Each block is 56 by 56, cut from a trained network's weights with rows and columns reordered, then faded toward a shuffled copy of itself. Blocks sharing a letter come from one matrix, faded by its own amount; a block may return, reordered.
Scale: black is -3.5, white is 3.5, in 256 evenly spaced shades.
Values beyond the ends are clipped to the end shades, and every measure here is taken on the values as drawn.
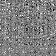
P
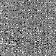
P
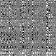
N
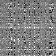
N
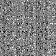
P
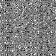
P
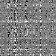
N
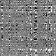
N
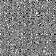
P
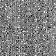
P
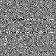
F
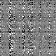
N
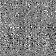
P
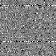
F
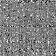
P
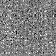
P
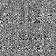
P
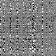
N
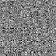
F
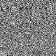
F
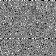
F
